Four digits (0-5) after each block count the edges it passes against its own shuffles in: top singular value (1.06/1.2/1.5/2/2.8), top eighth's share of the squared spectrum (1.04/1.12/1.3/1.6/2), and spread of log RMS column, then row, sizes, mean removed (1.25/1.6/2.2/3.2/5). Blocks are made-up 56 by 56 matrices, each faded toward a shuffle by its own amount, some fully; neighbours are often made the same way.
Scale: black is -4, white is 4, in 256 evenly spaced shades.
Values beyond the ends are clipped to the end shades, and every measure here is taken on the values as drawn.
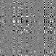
4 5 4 2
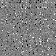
3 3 2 1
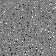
1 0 0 0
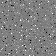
0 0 0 0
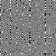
4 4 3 2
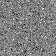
0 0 0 0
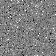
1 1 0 0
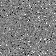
1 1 0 0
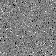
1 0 0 0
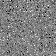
1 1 0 0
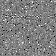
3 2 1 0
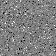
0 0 0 0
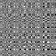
5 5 3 4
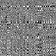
4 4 2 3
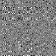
4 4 2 3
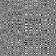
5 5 3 3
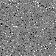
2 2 0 0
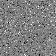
1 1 0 0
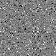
3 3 0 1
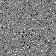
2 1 0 0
